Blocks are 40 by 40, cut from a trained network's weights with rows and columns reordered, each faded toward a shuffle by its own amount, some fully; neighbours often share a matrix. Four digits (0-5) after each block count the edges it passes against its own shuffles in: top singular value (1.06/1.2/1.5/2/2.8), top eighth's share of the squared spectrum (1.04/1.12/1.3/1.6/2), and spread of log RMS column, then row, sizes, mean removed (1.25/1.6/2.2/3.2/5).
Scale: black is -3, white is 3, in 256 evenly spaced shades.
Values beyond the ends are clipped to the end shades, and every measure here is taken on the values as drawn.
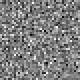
0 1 0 0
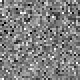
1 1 0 0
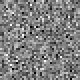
1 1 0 0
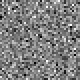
1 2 0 0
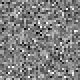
0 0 0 0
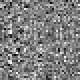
3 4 2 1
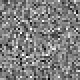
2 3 2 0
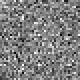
2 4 1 1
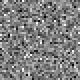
0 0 0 0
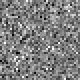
0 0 0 0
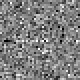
2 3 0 1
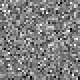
2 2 0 0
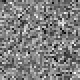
1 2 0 0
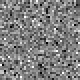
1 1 0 0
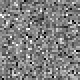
1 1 0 0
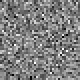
2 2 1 0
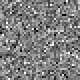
0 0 0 0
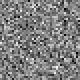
3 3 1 0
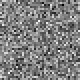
0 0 0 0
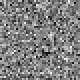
0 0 0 0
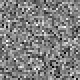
0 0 0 0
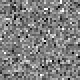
1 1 0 1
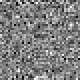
3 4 0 2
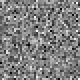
0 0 0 0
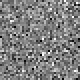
1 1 0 0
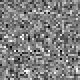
2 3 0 2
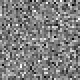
1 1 0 0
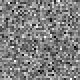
2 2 0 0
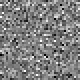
2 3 1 0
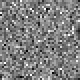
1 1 0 0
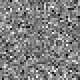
1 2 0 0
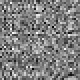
3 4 2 1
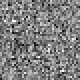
2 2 0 0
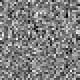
3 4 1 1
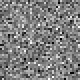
1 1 0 0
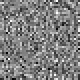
3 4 2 0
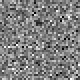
2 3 0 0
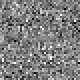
1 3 0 1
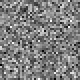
2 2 0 0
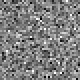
1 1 0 0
